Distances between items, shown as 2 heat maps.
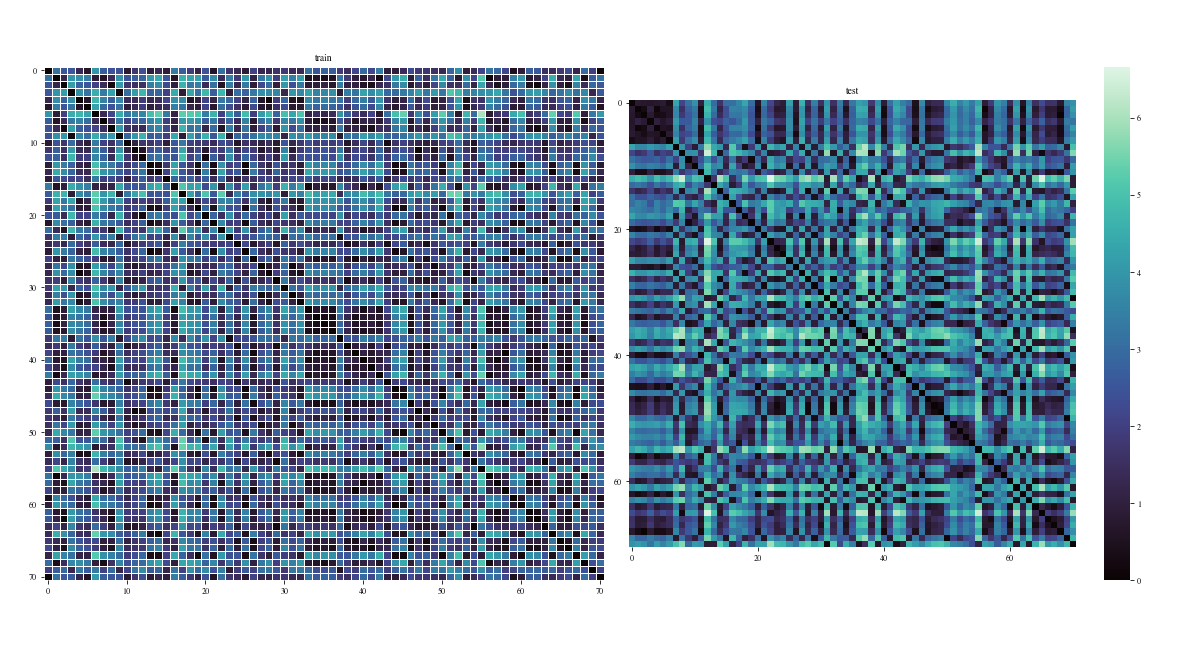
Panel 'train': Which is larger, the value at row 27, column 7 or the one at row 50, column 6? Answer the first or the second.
the second
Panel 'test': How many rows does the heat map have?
71
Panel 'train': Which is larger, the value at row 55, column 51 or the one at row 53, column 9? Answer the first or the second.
the first
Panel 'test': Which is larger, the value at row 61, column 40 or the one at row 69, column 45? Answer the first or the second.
the first
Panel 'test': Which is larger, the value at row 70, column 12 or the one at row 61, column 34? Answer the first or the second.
the second
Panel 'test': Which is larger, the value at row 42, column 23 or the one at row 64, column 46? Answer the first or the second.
the first
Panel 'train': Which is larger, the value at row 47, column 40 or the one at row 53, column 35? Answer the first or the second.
the second
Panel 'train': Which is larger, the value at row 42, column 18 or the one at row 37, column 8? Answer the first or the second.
the first
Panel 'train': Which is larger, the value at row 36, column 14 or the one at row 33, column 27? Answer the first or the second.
the first
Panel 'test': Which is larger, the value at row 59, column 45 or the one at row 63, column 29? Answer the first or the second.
the second
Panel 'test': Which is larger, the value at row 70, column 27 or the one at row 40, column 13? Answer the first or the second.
the first
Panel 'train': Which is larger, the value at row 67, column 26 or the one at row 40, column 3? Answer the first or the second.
the second
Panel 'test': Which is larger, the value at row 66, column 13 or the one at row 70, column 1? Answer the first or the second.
the second
